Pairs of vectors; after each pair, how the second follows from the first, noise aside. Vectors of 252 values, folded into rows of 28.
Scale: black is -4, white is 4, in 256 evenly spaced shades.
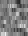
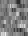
copied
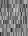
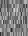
copied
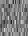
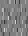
partly zeroed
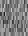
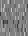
partly zeroed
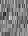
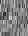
copied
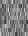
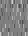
partly zeroed
